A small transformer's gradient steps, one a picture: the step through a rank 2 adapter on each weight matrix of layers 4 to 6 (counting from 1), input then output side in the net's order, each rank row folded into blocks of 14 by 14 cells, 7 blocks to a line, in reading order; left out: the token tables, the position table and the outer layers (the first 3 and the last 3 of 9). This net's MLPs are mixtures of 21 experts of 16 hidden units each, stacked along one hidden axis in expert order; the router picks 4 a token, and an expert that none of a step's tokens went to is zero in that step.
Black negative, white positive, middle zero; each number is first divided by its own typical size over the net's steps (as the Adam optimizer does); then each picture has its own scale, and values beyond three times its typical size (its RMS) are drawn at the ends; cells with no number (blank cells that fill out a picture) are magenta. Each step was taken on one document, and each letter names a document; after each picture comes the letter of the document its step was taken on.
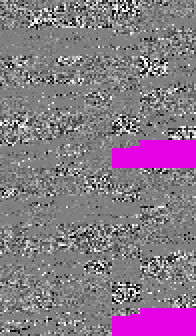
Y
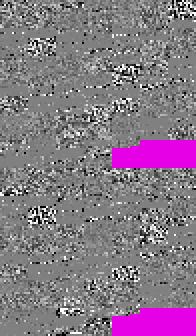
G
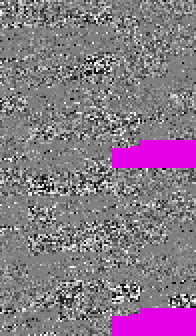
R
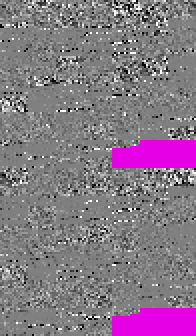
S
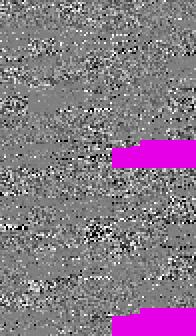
S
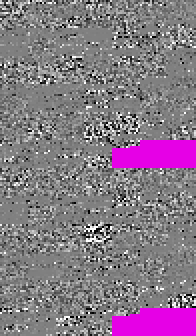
R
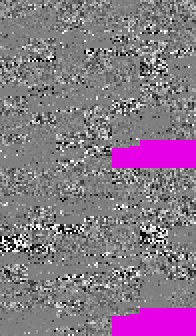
G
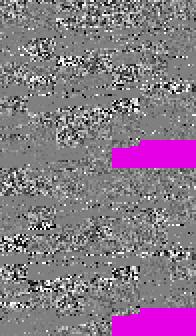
G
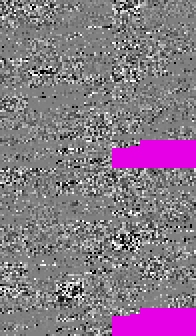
R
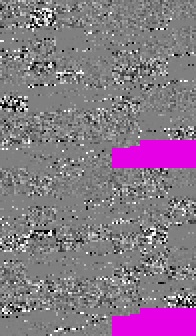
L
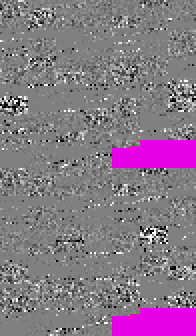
L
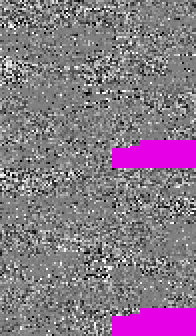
R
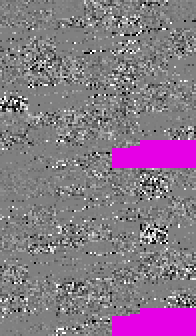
L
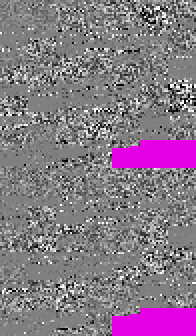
G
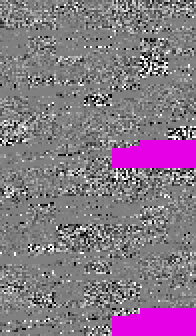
Y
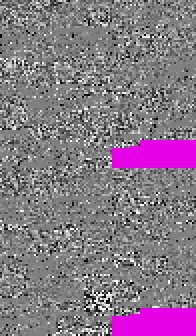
R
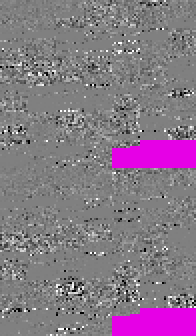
L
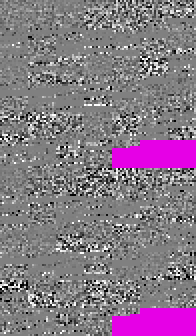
Y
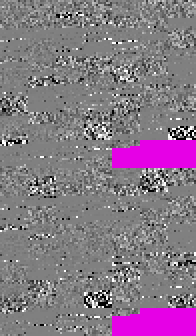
S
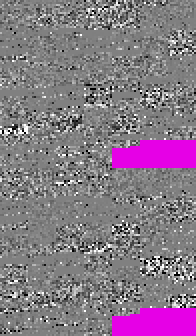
Y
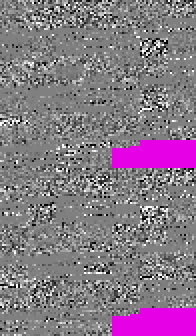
Y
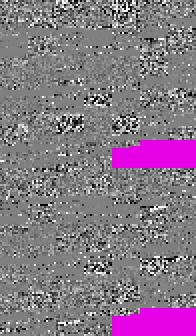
Y
